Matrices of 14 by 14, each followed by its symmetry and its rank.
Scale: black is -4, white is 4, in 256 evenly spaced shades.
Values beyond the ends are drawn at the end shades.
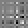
symmetric, rank one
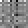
neither, rank two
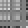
symmetric, rank one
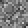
symmetric, full rank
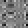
neither, rank three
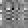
neither, rank two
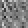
neither, rank three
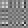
symmetric, rank one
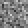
antisymmetric, full rank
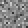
symmetric, full rank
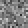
antisymmetric, full rank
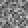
symmetric, full rank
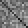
symmetric, full rank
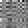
neither, rank two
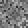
symmetric, full rank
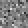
antisymmetric, full rank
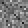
symmetric, full rank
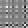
symmetric, rank one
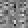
neither, rank three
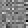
neither, rank three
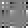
symmetric, rank one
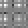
symmetric, rank one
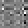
neither, rank two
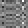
neither, rank two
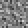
antisymmetric, full rank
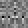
neither, rank two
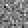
antisymmetric, full rank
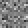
neither, rank three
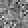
antisymmetric, full rank
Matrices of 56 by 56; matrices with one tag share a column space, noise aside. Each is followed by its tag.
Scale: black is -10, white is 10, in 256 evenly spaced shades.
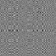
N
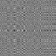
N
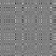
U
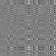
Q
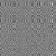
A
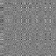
U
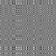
Q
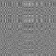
A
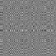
N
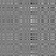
U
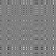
Q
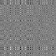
Q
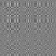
A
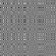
U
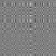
A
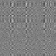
A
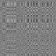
A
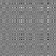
U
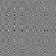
N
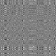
Q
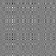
U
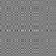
N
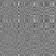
A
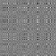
U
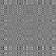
Q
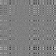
Q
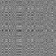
N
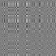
A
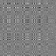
U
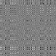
Q
